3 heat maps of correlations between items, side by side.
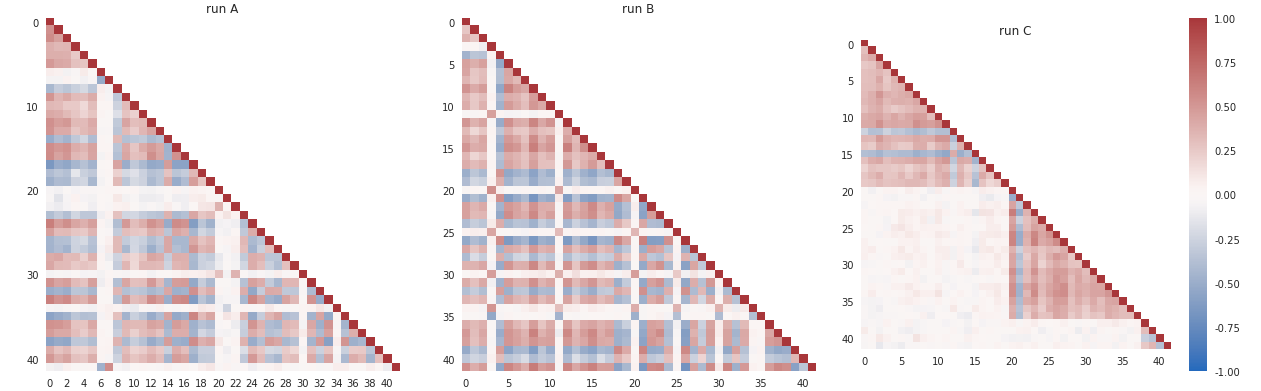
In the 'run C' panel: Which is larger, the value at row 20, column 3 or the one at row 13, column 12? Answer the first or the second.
the first
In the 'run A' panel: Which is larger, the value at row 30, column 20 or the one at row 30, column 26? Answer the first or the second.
the first
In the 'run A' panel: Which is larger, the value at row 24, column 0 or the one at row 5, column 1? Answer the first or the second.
the first
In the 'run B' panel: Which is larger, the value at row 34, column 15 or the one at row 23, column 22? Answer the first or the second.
the second
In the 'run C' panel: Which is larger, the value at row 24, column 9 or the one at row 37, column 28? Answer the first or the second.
the second
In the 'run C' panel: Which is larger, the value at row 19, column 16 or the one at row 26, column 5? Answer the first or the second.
the first
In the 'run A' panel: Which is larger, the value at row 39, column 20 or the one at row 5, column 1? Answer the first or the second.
the second
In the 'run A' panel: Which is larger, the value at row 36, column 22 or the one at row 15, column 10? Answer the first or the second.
the second
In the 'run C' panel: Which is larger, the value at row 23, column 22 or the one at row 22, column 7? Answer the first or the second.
the first
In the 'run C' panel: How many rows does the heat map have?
42
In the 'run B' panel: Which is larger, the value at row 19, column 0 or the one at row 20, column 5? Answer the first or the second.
the second
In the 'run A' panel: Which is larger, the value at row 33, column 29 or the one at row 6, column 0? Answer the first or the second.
the first
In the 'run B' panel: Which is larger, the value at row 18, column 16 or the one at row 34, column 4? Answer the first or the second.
the second
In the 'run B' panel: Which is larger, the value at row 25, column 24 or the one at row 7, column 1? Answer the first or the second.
the second
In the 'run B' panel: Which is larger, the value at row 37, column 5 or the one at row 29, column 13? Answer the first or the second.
the first
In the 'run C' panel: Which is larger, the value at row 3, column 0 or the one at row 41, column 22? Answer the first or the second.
the first
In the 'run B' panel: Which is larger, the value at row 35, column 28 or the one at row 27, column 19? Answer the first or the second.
the first
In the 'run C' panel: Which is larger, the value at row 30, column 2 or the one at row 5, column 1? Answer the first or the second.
the second
